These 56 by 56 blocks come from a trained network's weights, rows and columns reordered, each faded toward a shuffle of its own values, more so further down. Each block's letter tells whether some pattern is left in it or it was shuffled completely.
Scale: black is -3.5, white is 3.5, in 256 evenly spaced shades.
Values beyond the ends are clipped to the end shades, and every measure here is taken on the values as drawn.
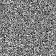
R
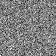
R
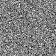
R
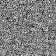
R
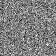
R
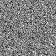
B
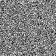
R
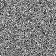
B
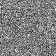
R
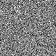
B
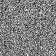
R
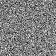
B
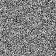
B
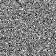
R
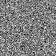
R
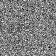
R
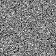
B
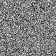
B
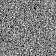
B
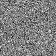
B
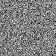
R
